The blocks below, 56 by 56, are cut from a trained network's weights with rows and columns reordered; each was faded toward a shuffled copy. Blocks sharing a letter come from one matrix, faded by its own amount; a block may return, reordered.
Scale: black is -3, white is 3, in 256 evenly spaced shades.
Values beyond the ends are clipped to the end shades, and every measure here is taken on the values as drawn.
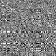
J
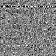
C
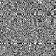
J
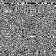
C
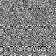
J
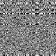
J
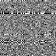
J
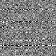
J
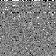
J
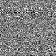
C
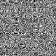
C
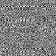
J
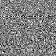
C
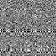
J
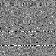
J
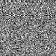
C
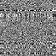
J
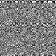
J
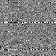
J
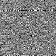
C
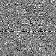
C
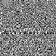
C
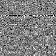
C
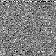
C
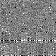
J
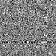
C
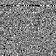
C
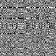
J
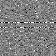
J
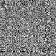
C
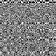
J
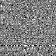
C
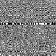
J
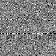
C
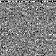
C
